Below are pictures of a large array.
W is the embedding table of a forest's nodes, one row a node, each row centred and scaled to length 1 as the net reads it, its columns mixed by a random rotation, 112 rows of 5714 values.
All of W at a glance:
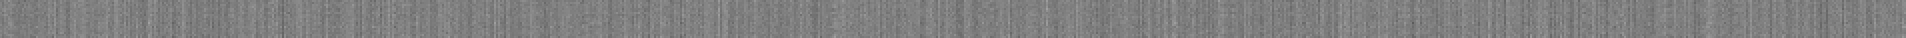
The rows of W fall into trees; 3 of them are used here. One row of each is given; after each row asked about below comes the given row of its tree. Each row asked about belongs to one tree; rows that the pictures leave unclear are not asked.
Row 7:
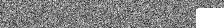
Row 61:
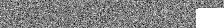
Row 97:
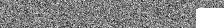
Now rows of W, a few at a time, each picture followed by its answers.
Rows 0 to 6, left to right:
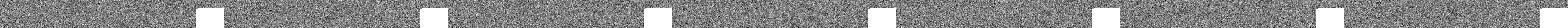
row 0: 7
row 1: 61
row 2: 7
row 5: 61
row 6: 61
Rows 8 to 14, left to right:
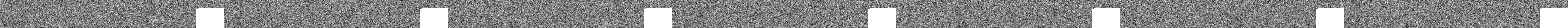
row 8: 7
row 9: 7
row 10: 97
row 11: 61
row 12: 97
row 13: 7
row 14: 97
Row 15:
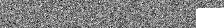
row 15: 7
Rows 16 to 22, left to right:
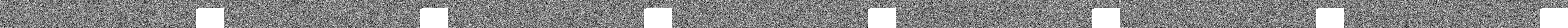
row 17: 7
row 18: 7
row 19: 7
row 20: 61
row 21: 7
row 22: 97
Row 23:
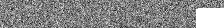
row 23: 7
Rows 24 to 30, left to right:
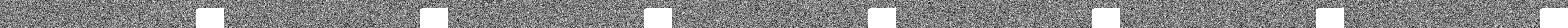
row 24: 61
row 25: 7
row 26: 61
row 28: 61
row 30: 61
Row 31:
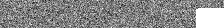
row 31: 61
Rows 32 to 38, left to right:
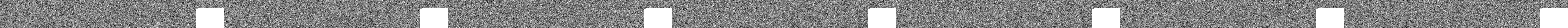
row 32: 97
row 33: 7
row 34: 61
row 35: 7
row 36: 7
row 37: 97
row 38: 97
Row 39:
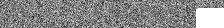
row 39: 97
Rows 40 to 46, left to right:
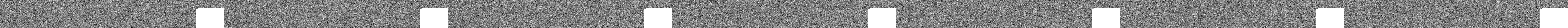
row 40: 7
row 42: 61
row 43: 61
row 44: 97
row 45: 61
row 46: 61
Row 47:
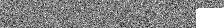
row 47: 7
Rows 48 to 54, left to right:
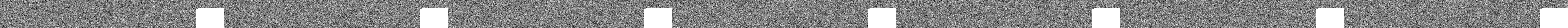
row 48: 61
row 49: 7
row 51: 7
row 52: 61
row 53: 61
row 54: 7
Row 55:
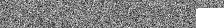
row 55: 97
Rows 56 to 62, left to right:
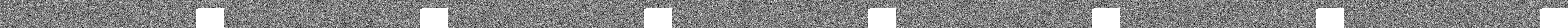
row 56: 61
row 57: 7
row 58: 7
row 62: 61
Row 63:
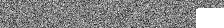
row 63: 7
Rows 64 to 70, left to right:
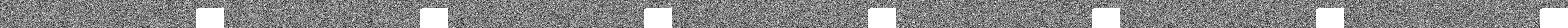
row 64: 97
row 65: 7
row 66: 7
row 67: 7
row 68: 7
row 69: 7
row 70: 61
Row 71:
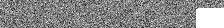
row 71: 7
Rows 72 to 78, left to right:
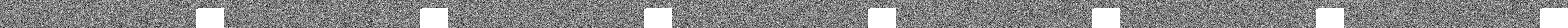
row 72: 7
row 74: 7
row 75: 7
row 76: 97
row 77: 61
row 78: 97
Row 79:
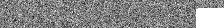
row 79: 97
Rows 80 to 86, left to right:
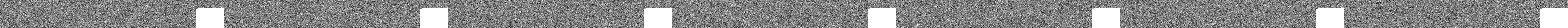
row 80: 7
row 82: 97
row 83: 97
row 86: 61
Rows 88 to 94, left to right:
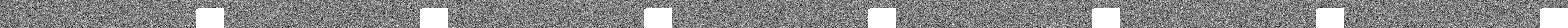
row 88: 61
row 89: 97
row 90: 7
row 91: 61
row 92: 97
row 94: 97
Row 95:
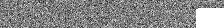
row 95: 61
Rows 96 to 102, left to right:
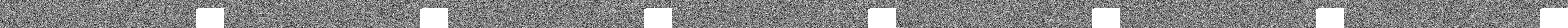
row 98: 61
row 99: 61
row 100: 7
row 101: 61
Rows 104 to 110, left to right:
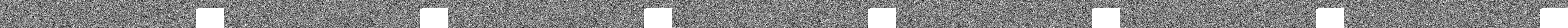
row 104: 97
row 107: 7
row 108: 97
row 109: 7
